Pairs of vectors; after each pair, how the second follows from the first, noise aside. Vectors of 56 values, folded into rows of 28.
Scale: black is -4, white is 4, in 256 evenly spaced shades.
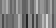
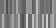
sign-scrambled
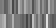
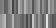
copied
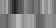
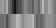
copied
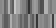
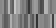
copied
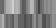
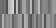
sign-scrambled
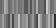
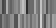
shuffled
